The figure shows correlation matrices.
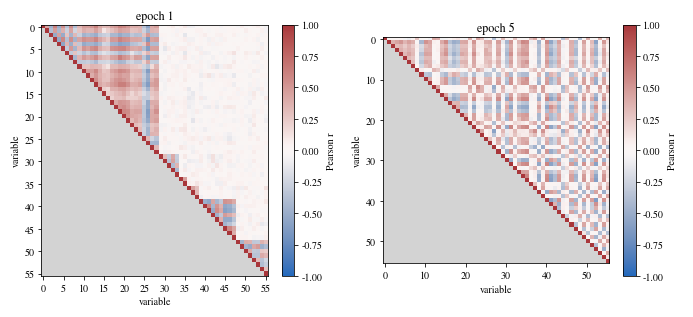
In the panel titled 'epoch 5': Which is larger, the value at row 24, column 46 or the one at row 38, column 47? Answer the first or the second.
the second
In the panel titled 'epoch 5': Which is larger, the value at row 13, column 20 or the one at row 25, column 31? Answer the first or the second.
the second
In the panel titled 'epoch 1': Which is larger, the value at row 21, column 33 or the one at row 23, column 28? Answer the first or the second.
the second
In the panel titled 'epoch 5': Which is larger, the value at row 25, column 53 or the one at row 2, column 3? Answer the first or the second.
the second
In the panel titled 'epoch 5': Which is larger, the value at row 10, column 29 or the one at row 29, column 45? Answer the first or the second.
the second
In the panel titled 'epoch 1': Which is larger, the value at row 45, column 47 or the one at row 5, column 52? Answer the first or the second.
the first
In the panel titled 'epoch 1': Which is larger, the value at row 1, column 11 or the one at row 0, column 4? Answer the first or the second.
the first
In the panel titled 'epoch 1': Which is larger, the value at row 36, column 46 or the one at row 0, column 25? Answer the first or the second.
the first
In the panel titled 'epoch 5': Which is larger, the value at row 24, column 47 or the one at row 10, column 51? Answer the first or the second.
the second
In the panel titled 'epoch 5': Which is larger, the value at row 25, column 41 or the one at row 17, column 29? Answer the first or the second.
the second
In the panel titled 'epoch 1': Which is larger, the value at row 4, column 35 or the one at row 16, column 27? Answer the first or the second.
the second
